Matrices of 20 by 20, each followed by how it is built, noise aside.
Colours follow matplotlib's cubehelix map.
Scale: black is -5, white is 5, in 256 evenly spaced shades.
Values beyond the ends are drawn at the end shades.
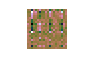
low rank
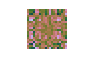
low rank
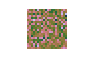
low rank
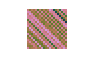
Toeplitz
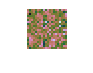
low rank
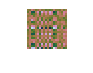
low rank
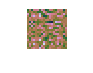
low rank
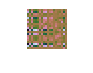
low rank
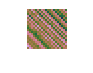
Toeplitz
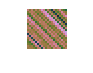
Toeplitz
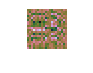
low rank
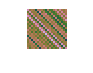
Toeplitz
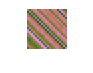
Toeplitz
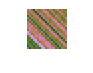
Toeplitz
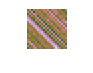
Toeplitz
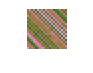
Toeplitz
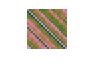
Toeplitz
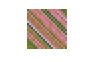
Toeplitz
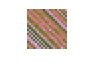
Toeplitz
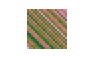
Toeplitz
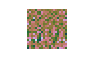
low rank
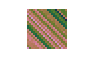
Toeplitz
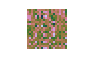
low rank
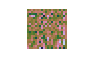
low rank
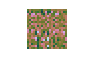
low rank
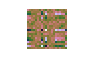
low rank
